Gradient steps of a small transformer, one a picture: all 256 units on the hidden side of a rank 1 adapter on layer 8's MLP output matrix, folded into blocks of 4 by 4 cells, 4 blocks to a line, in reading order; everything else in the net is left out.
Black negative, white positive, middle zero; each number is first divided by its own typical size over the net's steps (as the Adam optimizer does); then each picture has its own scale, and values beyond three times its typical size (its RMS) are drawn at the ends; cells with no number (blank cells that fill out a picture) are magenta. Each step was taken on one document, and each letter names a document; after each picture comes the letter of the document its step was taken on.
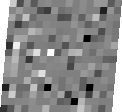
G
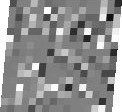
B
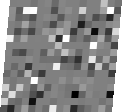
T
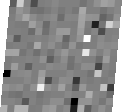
G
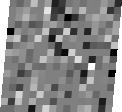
B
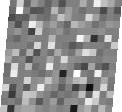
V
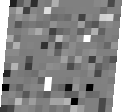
G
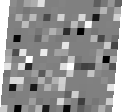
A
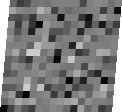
V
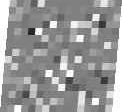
A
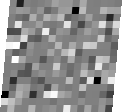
B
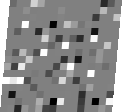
A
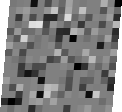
B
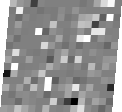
G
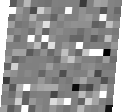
V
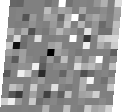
B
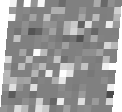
A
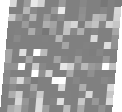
A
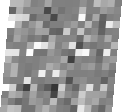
V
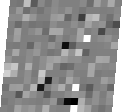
G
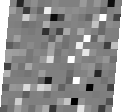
G
